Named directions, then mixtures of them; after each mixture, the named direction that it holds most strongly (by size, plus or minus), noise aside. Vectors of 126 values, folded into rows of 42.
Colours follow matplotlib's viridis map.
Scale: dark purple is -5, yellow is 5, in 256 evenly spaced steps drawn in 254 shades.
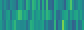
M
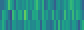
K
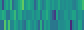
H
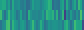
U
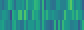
K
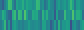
K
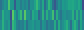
K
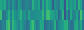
U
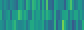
M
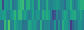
H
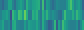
K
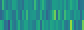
H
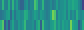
H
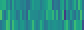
U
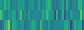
U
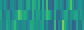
M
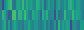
K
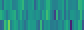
H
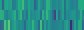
H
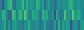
K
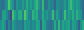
K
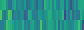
K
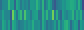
K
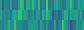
M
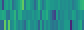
H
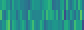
U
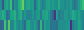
H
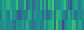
M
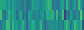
U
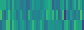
U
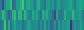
H
